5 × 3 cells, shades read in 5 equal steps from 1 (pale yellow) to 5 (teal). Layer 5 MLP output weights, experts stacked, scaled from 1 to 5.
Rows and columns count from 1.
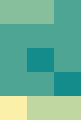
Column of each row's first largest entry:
3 1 2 3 2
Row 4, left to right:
4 4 5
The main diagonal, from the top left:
3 4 4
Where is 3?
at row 1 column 1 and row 1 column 2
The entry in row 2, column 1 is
4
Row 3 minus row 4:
0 1 -1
